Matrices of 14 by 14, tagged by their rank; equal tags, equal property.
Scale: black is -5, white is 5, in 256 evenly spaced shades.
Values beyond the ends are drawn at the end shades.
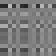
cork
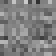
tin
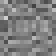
tin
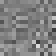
tin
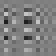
cork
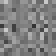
tin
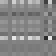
cork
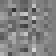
tin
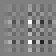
cork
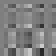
cork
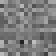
tin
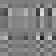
cork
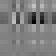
cork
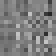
tin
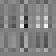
cork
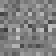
tin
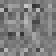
tin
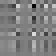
cork
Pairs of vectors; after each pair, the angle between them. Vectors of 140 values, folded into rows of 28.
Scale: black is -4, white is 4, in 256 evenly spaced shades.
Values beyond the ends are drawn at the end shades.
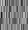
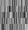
orthogonal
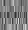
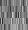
partly aligned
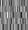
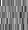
partly aligned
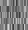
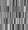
nearly parallel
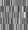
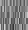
orthogonal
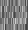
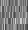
nearly parallel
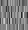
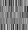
orthogonal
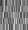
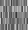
orthogonal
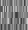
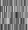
nearly parallel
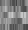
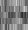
nearly opposite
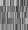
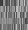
nearly opposite
